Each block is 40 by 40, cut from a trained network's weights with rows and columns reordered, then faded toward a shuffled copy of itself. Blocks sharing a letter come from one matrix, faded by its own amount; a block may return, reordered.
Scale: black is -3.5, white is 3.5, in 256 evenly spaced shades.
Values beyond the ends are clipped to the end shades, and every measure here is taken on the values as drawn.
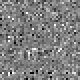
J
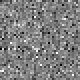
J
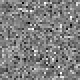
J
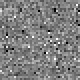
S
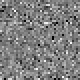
J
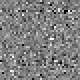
J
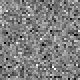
S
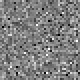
J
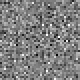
J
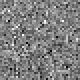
S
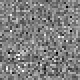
S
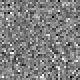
S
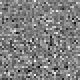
J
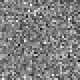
S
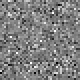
J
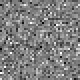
J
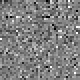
J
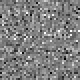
J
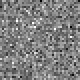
S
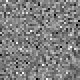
S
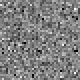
S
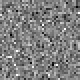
S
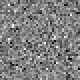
S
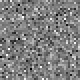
J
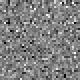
J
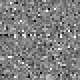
J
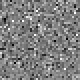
J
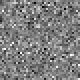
J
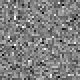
S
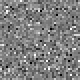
J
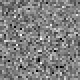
S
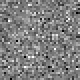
J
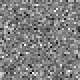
J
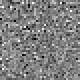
J
